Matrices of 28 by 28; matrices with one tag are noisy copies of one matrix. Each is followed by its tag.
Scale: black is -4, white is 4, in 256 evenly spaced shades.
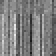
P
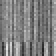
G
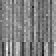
G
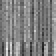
G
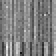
G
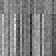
P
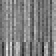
G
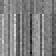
P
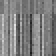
P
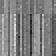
P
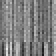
G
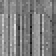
P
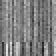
G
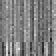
G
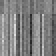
P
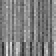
G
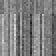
P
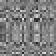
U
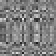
U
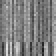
G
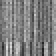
G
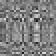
U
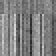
P
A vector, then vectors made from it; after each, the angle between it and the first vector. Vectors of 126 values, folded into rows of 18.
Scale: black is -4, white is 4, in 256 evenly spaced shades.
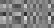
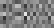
nearly opposite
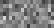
partly aligned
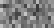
partly opposed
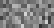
partly opposed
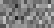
partly aligned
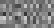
nearly parallel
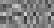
nearly opposite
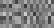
nearly opposite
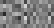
nearly parallel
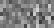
partly aligned
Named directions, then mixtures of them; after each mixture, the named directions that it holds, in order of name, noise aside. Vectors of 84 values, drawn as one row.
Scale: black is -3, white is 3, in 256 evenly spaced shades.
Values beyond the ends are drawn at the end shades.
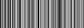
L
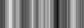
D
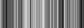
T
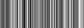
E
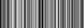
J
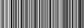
E, L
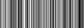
E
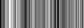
D, J, T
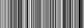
E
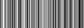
E, L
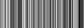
E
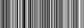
E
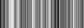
D, J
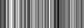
D, J, L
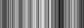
D, L, T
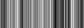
D, T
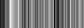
D, E, J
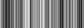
T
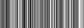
E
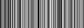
L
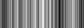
D, L, T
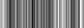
D, J, T
